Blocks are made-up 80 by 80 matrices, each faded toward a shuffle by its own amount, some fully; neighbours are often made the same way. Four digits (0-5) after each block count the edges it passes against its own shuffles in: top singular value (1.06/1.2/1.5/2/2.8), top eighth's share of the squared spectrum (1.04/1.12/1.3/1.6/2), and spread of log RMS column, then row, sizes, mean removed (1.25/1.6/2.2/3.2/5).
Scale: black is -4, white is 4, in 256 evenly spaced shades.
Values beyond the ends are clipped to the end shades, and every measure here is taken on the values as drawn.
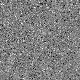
0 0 0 0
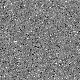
0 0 0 0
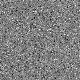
0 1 0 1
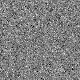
0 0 0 1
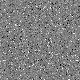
0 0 0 0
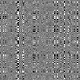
5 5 4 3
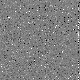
3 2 1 0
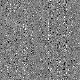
2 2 3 0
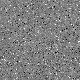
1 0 0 0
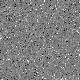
0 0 0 0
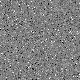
1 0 0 0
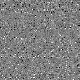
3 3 1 2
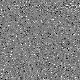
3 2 0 1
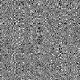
4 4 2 2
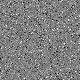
2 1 0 0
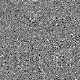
3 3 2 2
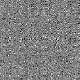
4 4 2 2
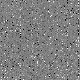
3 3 2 0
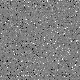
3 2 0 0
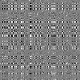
5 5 4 4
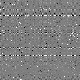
5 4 2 3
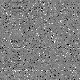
3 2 0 1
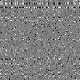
5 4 2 3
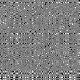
5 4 2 3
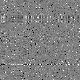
4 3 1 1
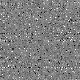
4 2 0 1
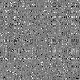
4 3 1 2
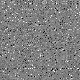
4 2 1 1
